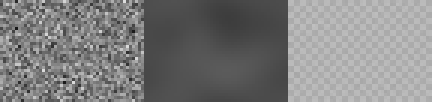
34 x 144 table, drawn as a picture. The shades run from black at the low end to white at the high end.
The table splits into one row of 3 panels. Panel 1,1: middling, fine-grained, strong in contrast. Panel 1,2: low, smooth, faint in contrast. Panel 1,3: high, checkered, faint in contrast.
